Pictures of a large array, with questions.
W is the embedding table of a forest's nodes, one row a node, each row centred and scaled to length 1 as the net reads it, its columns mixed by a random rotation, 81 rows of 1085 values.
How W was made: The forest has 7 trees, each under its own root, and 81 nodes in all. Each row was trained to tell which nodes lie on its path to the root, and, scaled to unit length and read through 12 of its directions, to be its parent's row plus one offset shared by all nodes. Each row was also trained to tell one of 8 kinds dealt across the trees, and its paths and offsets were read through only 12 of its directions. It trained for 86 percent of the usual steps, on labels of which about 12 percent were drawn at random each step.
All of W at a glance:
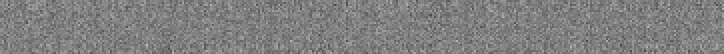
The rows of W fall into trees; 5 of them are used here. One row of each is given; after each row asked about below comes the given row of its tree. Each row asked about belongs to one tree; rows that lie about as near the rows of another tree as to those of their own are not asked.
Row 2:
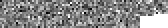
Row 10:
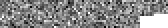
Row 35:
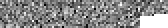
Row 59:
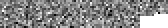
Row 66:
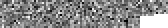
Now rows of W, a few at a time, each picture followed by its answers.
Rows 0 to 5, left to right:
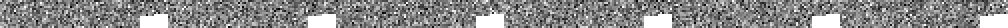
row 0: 35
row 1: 35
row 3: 35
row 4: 66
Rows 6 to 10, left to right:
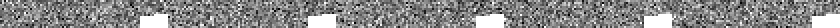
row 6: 10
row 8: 35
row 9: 2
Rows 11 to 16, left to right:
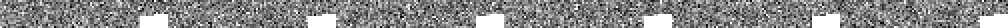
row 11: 35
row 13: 2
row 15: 59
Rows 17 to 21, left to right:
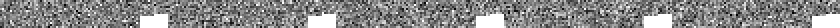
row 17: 59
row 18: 59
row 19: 2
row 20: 35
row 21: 66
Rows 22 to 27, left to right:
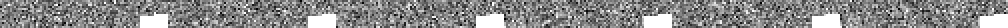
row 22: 59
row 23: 2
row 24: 2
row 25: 35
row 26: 2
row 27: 35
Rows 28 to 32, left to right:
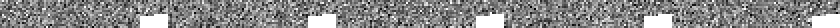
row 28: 10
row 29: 59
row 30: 59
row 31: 59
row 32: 35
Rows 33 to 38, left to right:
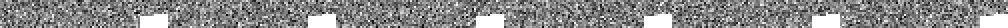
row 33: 35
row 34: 66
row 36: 2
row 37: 59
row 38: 10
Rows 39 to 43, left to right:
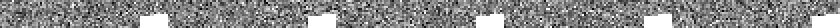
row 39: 2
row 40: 10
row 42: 2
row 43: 10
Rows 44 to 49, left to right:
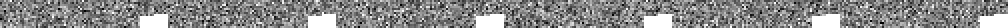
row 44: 35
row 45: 59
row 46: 35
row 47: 59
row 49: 35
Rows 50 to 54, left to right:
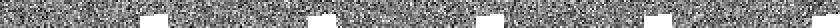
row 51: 35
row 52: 10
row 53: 59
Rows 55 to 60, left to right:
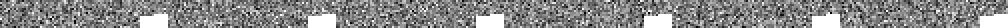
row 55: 2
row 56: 2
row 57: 59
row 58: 66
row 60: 10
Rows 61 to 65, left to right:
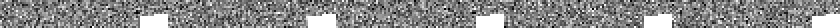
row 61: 35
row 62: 35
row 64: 59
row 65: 2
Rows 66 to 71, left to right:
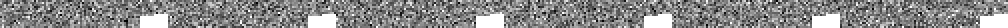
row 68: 2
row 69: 66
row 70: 59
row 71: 2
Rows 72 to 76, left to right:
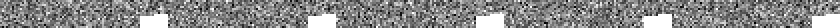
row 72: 59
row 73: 10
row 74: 2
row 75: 35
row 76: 10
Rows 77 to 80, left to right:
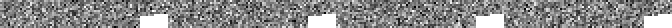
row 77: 35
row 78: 66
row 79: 10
